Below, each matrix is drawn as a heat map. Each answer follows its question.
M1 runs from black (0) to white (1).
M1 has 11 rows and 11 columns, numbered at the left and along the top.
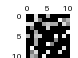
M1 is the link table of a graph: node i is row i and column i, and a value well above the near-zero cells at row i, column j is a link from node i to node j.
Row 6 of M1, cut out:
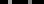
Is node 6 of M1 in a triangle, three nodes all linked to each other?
yes
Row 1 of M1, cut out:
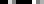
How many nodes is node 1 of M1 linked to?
5
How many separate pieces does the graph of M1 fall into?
1
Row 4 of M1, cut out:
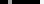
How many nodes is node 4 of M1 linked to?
2
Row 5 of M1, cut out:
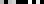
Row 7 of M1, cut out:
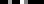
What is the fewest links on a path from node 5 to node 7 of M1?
1
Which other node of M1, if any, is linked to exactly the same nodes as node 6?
none
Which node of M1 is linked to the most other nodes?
node 2
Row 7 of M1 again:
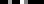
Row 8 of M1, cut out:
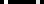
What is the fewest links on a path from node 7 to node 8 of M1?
3
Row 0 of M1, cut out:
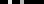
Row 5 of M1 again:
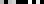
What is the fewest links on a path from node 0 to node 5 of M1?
1
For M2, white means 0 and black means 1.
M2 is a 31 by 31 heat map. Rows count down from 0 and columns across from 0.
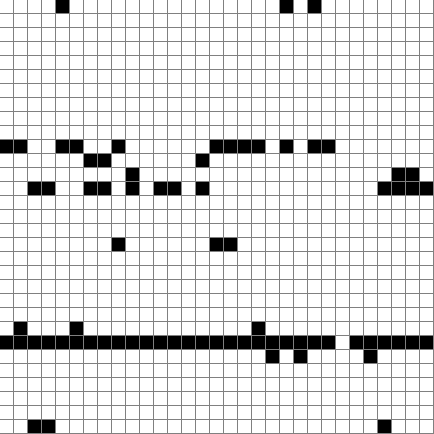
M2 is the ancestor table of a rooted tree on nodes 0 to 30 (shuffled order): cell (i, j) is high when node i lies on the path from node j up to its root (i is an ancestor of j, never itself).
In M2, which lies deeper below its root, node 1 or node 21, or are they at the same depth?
node 1
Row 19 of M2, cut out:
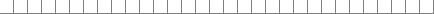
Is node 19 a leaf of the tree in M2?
yes
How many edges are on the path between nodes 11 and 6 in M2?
1
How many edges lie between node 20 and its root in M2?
3
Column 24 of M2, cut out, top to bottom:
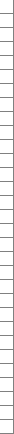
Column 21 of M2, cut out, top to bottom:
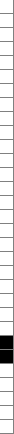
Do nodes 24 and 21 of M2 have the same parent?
no
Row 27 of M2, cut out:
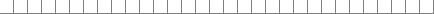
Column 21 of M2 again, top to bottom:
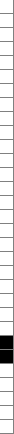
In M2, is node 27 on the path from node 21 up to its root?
no
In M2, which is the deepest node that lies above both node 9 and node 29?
12
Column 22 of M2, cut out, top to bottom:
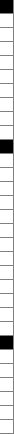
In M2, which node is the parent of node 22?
0
